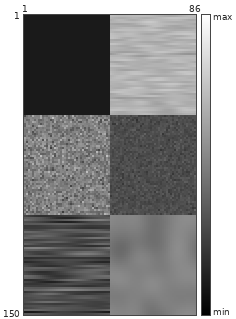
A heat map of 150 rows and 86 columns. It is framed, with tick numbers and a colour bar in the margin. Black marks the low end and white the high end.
The table splits into 3 rows of 2 panels. Panel 1,1: very low, flat. Panel 1,2: high, streaked across, faint in contrast. Panel 2,1: middling, fine-grained. Panel 2,2: low, fine-grained, faint in contrast. Panel 3,1: low, streaked across. Panel 3,2: middling, smooth, faint in contrast.
